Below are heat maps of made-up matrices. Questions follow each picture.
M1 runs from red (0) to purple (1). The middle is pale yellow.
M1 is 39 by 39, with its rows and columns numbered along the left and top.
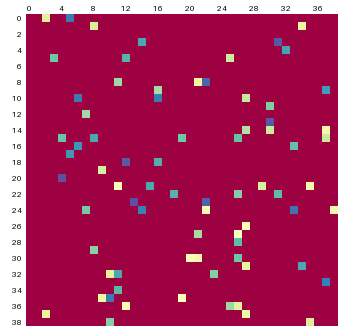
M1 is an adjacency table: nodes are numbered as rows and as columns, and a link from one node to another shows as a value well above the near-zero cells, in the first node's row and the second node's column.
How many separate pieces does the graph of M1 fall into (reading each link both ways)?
1
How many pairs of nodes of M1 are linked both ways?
1
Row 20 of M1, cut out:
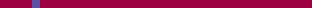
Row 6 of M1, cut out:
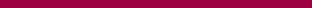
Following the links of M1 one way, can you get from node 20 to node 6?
yes
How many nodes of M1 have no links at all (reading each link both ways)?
0
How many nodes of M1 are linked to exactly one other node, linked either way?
2
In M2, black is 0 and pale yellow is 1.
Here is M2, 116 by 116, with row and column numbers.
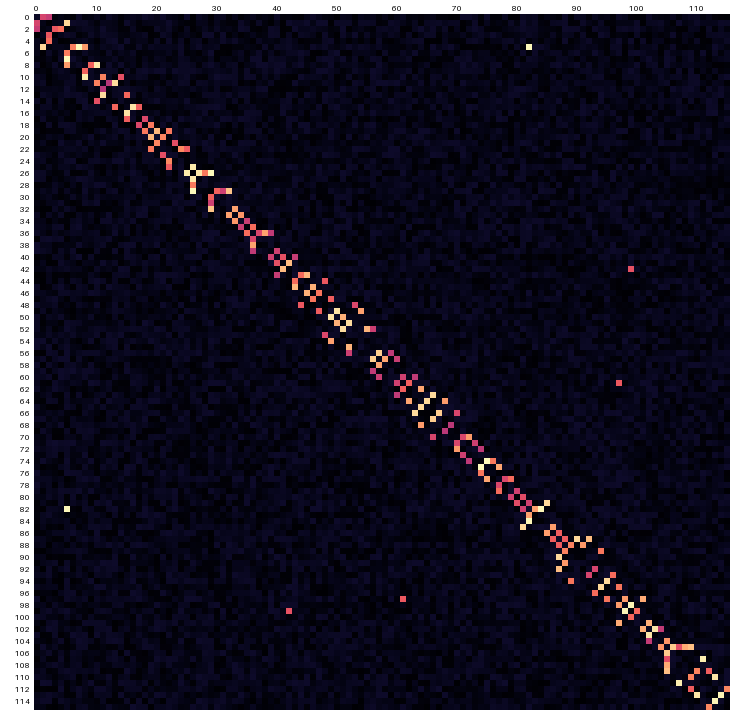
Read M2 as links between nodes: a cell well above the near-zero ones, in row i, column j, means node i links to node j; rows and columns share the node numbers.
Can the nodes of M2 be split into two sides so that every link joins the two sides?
yes
